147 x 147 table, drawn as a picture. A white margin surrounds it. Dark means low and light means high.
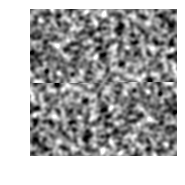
Grain: blotchy. Slope: none. Symmetry: a half turn. Seam: none. Histogram: bell-shaped.
